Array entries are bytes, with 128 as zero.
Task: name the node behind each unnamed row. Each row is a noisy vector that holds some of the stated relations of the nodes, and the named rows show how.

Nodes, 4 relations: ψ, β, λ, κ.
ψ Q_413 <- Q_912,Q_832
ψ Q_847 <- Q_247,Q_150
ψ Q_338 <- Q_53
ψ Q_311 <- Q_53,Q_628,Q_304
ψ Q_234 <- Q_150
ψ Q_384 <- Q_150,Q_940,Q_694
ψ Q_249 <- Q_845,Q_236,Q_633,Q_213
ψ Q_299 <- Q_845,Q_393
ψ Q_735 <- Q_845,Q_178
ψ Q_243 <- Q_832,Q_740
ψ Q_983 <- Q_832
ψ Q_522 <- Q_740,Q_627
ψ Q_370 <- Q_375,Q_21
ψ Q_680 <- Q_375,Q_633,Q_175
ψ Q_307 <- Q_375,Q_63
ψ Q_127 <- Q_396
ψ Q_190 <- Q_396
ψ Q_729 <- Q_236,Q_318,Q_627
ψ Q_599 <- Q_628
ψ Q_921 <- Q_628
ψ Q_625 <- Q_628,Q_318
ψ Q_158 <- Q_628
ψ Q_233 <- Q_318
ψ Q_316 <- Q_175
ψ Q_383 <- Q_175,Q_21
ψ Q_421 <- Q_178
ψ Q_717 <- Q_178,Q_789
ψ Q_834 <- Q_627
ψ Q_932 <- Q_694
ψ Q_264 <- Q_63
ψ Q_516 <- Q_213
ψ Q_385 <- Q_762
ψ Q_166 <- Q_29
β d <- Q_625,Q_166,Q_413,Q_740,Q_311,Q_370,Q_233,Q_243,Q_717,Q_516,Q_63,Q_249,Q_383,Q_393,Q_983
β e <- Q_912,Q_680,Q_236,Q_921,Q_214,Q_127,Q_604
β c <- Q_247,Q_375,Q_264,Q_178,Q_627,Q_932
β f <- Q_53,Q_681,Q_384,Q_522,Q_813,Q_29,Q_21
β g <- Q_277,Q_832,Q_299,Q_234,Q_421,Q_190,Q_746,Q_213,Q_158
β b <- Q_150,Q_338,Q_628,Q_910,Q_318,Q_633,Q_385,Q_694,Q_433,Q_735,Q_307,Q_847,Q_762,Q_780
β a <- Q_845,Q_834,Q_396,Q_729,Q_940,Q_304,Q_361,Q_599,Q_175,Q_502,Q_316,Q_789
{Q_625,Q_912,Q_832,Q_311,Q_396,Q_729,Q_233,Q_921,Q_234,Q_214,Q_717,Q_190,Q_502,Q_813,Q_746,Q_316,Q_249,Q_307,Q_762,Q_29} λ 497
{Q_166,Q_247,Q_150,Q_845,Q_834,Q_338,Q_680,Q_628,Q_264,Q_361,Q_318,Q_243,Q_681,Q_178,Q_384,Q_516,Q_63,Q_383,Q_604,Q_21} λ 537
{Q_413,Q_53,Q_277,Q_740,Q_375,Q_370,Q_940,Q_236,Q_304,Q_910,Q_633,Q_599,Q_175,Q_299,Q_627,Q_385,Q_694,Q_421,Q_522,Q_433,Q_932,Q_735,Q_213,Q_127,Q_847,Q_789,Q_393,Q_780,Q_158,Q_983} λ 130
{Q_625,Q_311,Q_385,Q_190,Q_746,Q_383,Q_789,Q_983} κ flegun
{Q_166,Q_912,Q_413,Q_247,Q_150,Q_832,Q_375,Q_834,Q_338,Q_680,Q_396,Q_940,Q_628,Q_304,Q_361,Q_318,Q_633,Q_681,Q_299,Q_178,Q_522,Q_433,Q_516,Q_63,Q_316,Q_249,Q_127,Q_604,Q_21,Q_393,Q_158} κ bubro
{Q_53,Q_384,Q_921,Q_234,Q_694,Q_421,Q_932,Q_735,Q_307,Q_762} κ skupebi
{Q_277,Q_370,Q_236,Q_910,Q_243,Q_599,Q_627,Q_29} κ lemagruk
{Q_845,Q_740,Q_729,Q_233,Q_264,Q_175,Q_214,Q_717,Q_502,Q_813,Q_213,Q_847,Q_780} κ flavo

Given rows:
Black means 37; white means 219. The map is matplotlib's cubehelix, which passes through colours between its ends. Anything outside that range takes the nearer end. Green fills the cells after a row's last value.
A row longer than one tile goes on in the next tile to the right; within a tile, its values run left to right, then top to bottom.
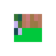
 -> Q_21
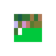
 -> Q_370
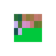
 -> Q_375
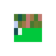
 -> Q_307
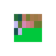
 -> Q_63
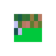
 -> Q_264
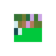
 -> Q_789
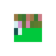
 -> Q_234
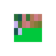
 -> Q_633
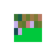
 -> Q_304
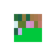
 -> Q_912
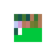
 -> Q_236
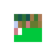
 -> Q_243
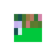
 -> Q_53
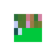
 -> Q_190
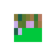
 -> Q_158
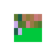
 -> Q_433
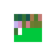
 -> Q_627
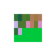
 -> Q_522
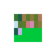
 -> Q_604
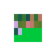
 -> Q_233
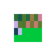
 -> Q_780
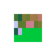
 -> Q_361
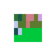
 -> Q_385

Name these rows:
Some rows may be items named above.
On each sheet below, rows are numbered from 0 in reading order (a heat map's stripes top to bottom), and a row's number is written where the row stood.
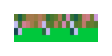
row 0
Q_316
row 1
Q_847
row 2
Q_385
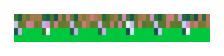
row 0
Q_361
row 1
Q_627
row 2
Q_433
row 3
Q_847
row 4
Q_694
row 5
Q_385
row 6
Q_236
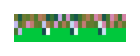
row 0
Q_166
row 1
Q_735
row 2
Q_762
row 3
Q_384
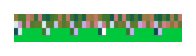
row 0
Q_234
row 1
Q_983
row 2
Q_834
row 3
Q_421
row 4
Q_834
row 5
Q_175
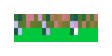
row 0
Q_385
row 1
Q_433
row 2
Q_29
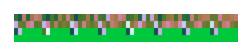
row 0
Q_318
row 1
Q_910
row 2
Q_921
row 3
Q_150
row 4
Q_789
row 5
Q_680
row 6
Q_396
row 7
Q_940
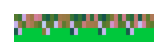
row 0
Q_150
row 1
Q_413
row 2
Q_729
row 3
Q_625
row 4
Q_393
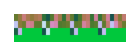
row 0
Q_247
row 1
Q_383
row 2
Q_311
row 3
Q_178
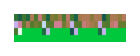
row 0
Q_910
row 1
Q_127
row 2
Q_681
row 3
Q_338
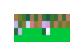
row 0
Q_299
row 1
Q_29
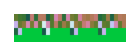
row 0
Q_717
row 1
Q_384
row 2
Q_940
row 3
Q_832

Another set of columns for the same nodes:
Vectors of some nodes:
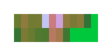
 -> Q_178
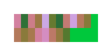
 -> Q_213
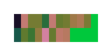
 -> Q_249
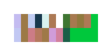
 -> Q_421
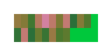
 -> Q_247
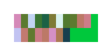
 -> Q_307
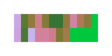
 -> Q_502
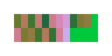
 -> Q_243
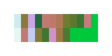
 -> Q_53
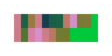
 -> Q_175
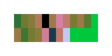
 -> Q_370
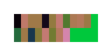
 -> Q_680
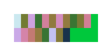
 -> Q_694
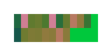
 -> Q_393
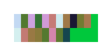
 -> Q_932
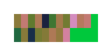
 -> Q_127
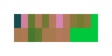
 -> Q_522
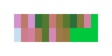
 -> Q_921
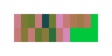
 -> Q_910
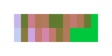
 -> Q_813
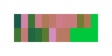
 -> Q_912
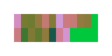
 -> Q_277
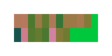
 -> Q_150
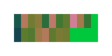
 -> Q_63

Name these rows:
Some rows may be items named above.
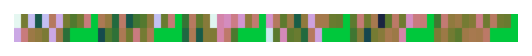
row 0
Q_234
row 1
Q_396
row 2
Q_832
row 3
Q_29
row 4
Q_127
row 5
Q_681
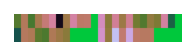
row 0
Q_628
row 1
Q_717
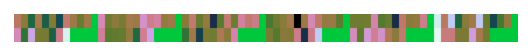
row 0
Q_599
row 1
Q_277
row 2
Q_127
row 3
Q_370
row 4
Q_729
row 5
Q_384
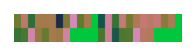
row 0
Q_304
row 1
Q_912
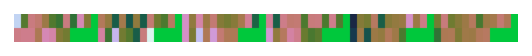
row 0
Q_847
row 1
Q_599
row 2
Q_717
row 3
Q_264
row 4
Q_633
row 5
Q_338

